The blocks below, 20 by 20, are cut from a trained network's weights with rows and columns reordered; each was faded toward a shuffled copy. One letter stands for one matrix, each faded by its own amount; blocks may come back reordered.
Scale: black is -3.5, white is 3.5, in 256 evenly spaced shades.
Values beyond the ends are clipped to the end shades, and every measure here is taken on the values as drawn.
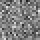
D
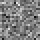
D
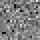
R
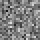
D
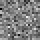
D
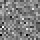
R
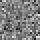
D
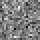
D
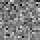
R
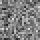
D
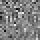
R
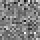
D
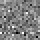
R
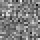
D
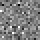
R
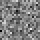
D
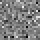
R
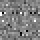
R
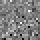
R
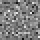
R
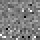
R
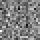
D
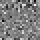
R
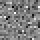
R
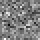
D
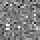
R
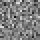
D
